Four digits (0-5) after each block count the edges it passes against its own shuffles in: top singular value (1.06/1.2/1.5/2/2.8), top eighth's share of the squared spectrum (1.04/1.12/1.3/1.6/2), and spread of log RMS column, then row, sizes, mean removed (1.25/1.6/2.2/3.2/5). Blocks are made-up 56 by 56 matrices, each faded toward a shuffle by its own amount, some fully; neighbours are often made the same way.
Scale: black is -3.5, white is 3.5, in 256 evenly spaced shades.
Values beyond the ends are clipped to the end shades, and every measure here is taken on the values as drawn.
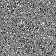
0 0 0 0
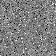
0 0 0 0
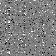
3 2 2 0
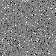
1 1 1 0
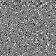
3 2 1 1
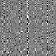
4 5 3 2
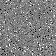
0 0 0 0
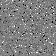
0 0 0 0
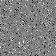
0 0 0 0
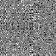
4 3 2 1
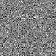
4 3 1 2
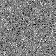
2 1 0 0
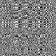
4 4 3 3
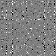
4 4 2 2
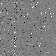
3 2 1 0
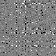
4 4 2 2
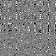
4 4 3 2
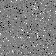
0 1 0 0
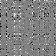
4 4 3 2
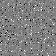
3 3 1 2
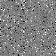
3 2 1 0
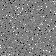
0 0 0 0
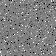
0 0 0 0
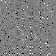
4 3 2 1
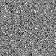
3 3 1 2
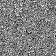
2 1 0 0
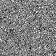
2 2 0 0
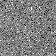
0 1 0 0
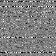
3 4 0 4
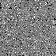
0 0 0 1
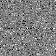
1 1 0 2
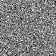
1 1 0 0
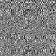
4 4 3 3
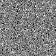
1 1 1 0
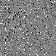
2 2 1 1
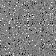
3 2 1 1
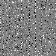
2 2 2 0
